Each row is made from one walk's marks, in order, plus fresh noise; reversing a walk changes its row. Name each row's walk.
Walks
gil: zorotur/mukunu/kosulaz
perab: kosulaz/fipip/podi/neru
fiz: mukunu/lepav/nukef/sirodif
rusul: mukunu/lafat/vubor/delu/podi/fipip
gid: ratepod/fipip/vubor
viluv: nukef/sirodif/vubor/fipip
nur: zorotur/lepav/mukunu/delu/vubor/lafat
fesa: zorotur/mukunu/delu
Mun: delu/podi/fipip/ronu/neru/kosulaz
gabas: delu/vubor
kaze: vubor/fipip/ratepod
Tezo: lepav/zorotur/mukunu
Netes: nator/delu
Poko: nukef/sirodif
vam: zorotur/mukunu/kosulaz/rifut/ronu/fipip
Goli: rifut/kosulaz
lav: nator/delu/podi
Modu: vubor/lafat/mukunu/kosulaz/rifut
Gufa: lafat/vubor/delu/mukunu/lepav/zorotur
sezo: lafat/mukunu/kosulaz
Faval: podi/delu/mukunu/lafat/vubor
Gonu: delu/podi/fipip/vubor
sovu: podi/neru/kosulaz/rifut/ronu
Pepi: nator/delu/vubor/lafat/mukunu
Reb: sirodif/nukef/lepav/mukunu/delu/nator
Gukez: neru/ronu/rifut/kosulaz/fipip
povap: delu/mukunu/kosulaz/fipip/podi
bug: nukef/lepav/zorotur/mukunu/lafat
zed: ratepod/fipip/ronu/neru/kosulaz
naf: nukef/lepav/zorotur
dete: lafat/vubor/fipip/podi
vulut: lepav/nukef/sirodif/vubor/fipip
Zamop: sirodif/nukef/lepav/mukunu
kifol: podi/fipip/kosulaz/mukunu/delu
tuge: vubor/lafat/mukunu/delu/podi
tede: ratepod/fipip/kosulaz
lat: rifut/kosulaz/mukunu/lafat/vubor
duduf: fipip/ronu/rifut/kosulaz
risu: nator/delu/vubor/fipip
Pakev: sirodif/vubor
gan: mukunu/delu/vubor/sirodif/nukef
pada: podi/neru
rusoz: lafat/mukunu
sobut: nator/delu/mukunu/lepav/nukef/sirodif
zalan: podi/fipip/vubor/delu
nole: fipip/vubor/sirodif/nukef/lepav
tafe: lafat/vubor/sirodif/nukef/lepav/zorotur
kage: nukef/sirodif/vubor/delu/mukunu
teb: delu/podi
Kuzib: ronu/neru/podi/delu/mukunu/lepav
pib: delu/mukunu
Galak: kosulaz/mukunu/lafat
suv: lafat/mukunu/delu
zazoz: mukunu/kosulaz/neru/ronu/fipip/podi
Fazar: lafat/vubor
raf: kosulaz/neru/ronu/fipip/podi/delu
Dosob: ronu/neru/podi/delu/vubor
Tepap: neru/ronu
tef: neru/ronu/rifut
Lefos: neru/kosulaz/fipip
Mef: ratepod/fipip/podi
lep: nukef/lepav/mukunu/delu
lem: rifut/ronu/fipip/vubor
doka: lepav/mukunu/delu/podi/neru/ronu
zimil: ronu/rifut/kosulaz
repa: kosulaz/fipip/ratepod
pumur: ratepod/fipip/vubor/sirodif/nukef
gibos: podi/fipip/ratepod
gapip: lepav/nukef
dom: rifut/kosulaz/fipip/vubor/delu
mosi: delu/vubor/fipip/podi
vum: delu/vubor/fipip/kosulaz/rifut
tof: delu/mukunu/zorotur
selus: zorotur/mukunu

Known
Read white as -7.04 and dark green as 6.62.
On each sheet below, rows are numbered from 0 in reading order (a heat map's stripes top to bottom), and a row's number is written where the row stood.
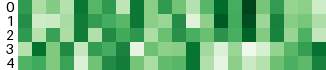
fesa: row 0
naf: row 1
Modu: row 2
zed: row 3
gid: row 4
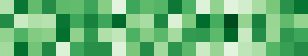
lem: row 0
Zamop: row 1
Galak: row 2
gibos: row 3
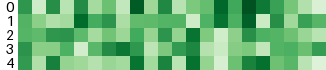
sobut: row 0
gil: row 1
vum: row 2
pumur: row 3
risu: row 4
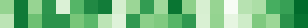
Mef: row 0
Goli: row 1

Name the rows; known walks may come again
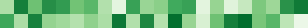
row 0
Goli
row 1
risu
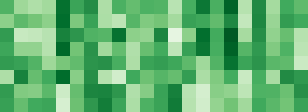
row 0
gil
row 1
Galak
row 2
naf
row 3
rusoz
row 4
dete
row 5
lat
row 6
pumur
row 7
kaze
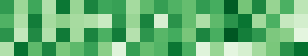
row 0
Modu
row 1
Netes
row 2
tuge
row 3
lem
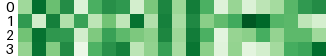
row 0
gibos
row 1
Pepi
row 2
zalan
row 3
Mef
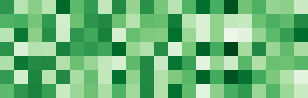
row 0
fesa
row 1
gid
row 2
zed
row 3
Zamop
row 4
Mun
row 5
sobut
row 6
Gonu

